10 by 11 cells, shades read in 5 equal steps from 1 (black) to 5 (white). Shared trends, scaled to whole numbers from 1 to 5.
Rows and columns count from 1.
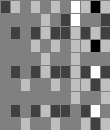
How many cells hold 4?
30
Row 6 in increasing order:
2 2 2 2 2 2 3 3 4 4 5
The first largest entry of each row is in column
8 8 5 4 5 10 3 8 10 3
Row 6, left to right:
3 2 3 2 4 2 2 4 2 5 2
